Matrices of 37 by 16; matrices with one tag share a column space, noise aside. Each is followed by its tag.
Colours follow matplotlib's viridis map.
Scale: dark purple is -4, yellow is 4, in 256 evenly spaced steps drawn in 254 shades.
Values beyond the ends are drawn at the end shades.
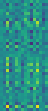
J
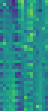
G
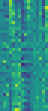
G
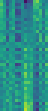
G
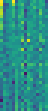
G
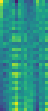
G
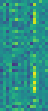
J
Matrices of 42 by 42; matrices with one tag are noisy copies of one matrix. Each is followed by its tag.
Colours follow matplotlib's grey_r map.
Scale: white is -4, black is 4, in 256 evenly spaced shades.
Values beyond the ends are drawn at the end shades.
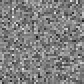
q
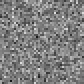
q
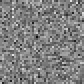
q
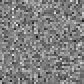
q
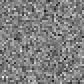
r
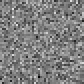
q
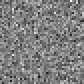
q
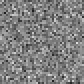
r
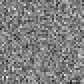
r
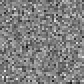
r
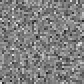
q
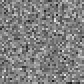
r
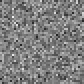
q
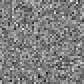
q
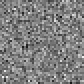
r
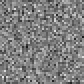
r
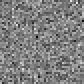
q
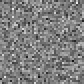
q
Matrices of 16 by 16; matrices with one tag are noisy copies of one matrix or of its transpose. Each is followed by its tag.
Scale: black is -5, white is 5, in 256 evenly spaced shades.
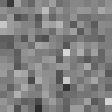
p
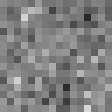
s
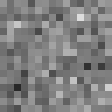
s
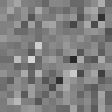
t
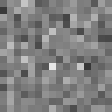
p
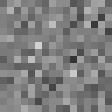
t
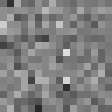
p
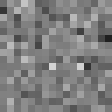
p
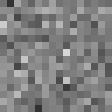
p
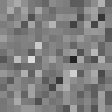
t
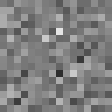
t
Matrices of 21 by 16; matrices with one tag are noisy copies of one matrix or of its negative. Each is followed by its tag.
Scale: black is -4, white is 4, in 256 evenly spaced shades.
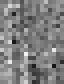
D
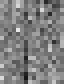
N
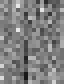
N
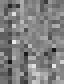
D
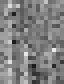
D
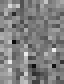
D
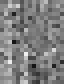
D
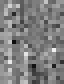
D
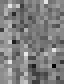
D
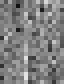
N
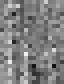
D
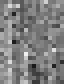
D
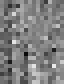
D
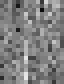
N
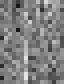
N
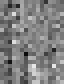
D
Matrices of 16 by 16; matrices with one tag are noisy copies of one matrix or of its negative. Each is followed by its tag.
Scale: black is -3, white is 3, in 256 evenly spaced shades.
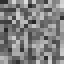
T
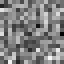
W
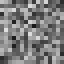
T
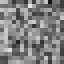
T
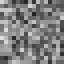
T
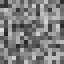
W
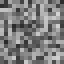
W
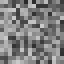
T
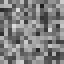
W
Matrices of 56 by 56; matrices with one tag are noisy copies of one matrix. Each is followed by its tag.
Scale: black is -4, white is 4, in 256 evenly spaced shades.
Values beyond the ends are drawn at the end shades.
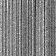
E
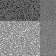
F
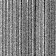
E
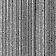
E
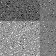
F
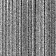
E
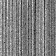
E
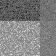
F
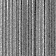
E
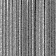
E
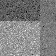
F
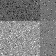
F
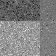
F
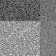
F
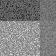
F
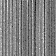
E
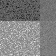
F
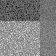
F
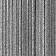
E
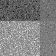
F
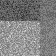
F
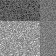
F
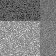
F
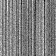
E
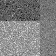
F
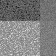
F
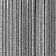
E
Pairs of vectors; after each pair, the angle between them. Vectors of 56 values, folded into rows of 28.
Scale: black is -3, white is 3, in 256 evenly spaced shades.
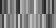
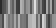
nearly parallel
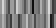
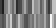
nearly opposite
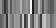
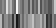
orthogonal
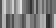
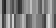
nearly opposite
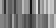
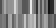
nearly opposite
